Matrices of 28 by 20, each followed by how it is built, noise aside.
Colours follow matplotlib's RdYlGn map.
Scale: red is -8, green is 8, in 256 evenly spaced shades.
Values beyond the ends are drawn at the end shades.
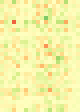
low rank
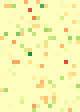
sparse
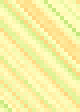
Toeplitz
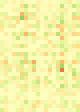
low rank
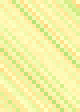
Toeplitz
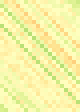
Toeplitz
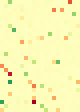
sparse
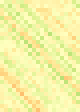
Toeplitz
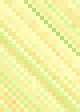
Toeplitz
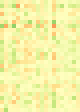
low rank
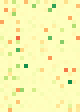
sparse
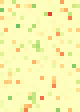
sparse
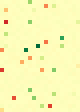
sparse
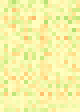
low rank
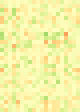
low rank
